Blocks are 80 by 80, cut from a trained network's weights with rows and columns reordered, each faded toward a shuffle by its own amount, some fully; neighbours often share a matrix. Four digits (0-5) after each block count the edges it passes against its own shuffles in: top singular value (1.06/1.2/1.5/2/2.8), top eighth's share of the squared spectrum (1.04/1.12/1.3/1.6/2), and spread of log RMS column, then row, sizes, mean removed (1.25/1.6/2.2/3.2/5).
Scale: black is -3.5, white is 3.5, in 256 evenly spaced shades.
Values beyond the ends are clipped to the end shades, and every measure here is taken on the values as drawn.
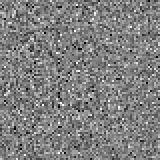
3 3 1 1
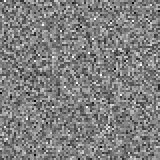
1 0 0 0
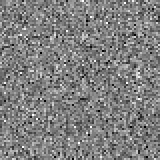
3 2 0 1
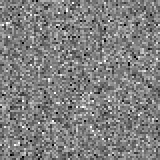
2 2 0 1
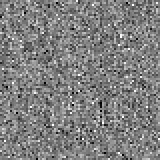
2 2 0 0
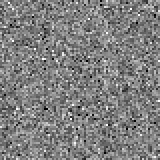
2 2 0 1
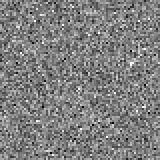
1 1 0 0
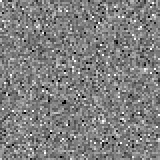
0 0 0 0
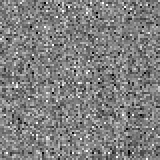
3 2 1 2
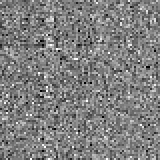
3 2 1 1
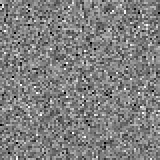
0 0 0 0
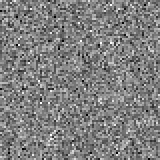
1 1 0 0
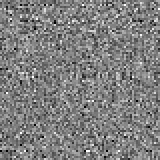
3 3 1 2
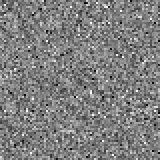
2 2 0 0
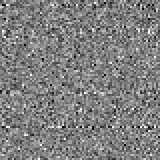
4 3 1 2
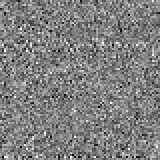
3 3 1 2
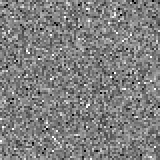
1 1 0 0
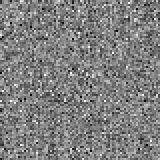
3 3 1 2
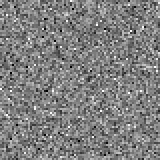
0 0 0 0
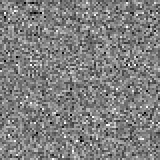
2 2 0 1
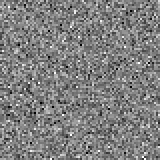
1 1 0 0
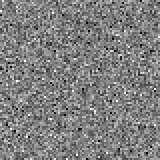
0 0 0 0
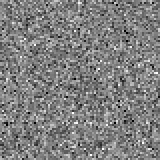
2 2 0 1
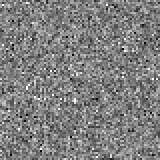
1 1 0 0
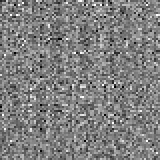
3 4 1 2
